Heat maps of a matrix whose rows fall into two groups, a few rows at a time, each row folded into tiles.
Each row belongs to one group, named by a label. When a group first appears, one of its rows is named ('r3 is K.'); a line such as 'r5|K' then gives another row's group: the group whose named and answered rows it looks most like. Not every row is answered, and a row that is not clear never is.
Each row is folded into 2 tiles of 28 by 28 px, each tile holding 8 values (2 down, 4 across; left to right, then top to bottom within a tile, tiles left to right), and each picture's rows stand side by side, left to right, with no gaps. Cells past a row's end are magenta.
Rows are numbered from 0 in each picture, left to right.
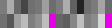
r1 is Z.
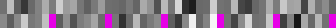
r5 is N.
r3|Z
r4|Z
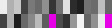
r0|N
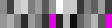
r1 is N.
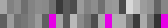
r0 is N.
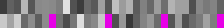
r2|N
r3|N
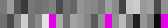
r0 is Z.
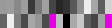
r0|N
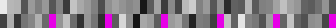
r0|N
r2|N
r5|N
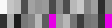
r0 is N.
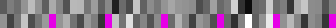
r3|N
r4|Z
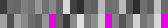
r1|Z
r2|Z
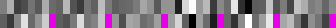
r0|Z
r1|Z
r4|Z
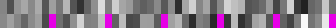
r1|Z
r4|N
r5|Z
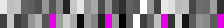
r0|N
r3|N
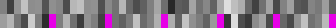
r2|Z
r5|Z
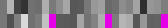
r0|Z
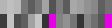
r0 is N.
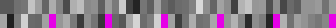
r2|Z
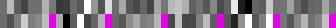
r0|Z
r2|Z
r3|N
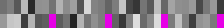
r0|N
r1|N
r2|Z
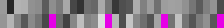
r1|Z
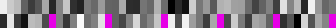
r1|Z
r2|Z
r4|N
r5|N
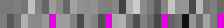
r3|N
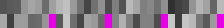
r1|N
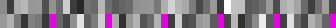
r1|Z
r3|N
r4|N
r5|N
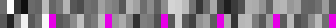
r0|Z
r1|Z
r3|N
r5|N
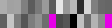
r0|N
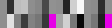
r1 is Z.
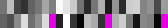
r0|Z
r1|N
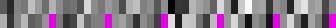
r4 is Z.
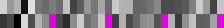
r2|N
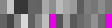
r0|Z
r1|N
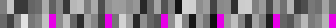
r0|Z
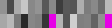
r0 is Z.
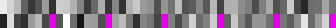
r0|N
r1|N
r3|Z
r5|Z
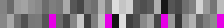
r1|Z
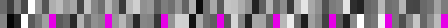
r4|N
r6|Z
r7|Z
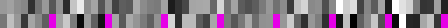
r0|N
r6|N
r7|N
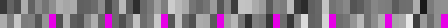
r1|N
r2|Z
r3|N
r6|Z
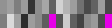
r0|N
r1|N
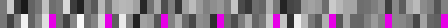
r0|Z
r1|Z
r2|N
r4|Z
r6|N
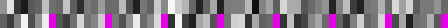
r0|Z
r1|Z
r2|Z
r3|N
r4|N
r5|N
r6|Z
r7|N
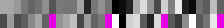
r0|N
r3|Z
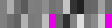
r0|Z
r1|Z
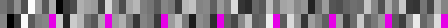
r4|Z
